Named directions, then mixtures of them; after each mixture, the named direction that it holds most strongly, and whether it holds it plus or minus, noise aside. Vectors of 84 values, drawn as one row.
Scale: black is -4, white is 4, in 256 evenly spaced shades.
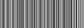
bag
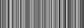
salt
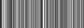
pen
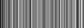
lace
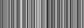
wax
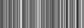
wax, plus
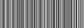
bag, plus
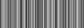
wax, minus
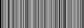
salt, plus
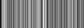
pen, plus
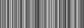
salt, plus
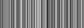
wax, plus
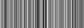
bag, minus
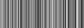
salt, plus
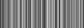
lace, plus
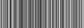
wax, minus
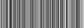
salt, minus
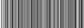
lace, minus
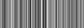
wax, minus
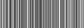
salt, minus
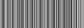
bag, plus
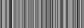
bag, minus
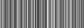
wax, minus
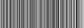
salt, minus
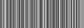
bag, plus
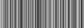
wax, minus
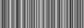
wax, plus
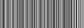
bag, plus
